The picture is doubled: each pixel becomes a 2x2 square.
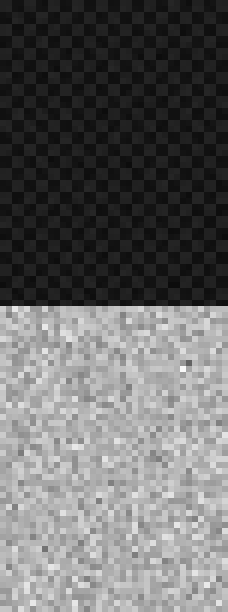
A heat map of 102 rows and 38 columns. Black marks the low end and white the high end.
The table splits into 2 rows of 1 panel. Panel 1,1: very low, checkered, faint in contrast. Panel 2,1: high, fine-grained.
